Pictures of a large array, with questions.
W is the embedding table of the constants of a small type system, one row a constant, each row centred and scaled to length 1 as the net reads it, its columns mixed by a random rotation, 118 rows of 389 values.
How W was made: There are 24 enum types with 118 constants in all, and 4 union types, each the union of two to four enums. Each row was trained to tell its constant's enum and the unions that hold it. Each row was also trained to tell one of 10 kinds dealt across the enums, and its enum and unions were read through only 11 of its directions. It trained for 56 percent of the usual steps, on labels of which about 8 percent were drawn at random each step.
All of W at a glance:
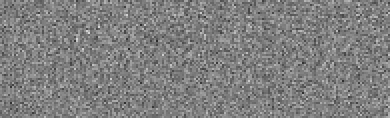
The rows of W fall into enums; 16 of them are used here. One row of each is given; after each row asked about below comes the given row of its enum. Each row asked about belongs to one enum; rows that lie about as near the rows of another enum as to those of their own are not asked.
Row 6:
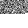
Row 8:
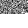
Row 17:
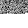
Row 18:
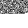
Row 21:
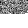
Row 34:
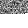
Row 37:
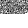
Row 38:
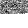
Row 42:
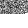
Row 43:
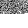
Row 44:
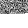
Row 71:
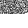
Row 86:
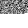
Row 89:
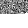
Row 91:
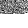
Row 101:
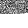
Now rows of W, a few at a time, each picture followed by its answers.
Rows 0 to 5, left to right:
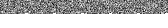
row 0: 18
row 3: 42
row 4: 8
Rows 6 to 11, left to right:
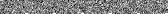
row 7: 101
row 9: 86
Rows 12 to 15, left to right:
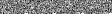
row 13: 101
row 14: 89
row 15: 21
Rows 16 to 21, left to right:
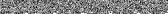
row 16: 17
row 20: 8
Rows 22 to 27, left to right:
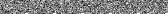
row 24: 18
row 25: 38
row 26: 86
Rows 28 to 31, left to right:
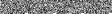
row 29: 91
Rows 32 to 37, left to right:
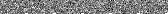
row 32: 18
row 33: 101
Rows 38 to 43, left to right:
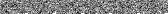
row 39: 43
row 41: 38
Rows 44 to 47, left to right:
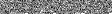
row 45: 6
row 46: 21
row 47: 18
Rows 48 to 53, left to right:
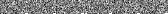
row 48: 89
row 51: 42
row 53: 43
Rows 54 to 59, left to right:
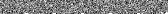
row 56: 6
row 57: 43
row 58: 34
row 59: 89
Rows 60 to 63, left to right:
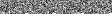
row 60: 42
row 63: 37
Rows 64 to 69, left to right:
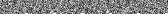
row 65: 91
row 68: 17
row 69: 6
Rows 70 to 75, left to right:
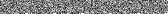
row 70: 38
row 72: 17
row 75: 86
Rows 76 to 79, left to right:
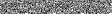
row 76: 38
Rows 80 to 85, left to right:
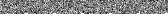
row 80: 17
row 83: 6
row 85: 101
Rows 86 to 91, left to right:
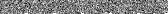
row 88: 38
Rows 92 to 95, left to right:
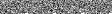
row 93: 37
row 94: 18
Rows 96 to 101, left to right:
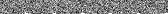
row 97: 91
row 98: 17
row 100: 8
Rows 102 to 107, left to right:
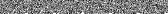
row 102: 86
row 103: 6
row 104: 89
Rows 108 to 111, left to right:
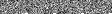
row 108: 101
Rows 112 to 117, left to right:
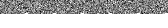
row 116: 86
